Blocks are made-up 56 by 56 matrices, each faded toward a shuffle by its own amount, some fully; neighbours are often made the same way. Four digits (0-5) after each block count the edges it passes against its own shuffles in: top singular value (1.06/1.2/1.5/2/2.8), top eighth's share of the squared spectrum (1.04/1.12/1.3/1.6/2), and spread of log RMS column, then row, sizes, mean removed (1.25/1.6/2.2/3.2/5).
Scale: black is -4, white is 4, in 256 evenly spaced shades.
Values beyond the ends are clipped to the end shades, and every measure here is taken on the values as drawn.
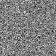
2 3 1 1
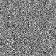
3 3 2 1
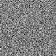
3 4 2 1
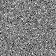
0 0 0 0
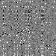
4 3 2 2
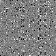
3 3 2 1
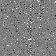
2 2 1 0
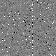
3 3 1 0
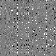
3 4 2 1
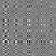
5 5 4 3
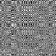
5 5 3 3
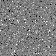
1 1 0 0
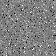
2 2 0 0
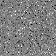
3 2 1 0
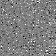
3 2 1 1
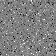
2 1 0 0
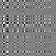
5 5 4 4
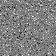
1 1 0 0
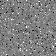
1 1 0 0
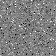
0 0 0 0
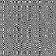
5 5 3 3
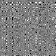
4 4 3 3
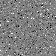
0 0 0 0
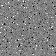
0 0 0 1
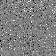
2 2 1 1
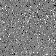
2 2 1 1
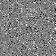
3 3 2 1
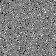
0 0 0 0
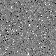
0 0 0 0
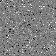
2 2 0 0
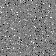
1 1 0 0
